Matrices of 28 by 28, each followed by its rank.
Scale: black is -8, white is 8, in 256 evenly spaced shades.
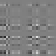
one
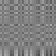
one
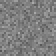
full rank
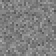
full rank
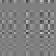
one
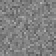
full rank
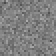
full rank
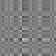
one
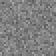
full rank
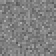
full rank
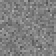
full rank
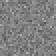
full rank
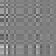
one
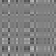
one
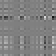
one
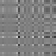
one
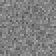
full rank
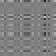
one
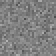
full rank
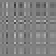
one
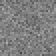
full rank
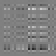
one
